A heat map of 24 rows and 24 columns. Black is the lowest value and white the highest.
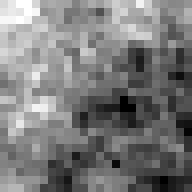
Ninth with the highest average: top left. Average level on the scale: 50%. Histogram: bell-shaped. Stripes: none. Grain: blotchy. Mirror symmetry: none. Slope: up to the top left.
